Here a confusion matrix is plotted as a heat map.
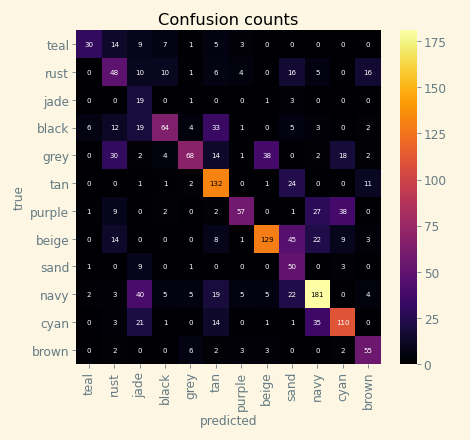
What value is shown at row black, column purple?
1
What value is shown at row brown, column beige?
3
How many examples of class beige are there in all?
231
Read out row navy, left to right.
2 3 40 5 5 19 5 5 22 181 0 4
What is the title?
Confusion counts
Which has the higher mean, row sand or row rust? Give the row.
rust
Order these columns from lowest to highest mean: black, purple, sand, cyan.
purple, black, sand, cyan
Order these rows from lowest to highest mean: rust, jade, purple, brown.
jade, brown, rust, purple
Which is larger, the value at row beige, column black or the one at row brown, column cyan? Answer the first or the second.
the second
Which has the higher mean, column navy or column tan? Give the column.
navy
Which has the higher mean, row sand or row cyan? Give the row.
cyan
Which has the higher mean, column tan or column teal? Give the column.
tan
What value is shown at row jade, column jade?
19
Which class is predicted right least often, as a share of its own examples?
grey
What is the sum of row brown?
73
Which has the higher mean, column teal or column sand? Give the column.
sand
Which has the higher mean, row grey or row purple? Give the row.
grey
